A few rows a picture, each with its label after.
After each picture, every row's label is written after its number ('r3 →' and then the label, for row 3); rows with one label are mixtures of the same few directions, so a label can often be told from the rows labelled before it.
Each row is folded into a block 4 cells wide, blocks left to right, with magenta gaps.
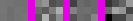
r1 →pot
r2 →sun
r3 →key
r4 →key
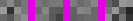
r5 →pot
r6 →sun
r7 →key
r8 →sun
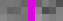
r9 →key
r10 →key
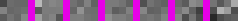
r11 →key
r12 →key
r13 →pot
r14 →key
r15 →key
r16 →sun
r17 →key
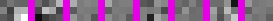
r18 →sun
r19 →key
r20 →key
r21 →key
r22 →sun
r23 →pot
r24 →pot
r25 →key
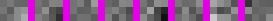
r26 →sun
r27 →sun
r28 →pot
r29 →sun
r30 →sun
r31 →pot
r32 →key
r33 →key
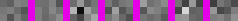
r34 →sun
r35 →pot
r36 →pot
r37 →pot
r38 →key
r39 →pot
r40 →key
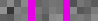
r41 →pot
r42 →sun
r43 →key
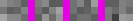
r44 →key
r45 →sun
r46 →pot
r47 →sun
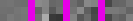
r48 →sun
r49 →sun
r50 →sun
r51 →key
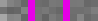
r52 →key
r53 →sun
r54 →sun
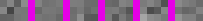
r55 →pot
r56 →key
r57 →sun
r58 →sun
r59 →key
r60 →key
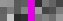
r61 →sun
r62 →key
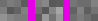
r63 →key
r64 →sun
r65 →pot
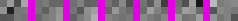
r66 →pot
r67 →sun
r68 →sun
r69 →pot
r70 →pot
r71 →pot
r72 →key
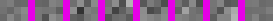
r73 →sun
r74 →sun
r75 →pot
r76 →pot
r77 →key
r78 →pot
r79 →sun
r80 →sun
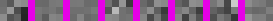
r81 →sun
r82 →sun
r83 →sun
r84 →pot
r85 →sun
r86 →sun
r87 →pot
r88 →key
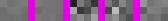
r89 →key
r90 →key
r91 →key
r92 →pot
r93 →key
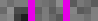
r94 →sun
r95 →pot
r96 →key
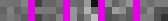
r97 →pot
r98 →key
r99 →pot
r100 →key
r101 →sun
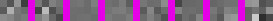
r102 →pot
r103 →pot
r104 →pot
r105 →pot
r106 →pot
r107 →key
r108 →sun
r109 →sun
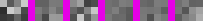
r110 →key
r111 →sun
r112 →sun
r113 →sun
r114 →sun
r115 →sun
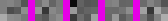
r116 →key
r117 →pot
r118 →key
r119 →sun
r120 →pot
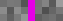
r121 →pot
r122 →pot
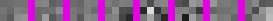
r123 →sun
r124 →sun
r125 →sun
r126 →sun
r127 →pot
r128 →sun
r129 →key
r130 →sun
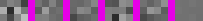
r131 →pot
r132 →pot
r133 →key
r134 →sun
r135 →key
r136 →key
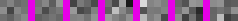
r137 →pot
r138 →pot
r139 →key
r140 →pot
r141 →key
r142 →sun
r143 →sun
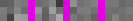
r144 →sun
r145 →pot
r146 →key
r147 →sun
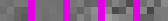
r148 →sun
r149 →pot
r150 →sun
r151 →key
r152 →pot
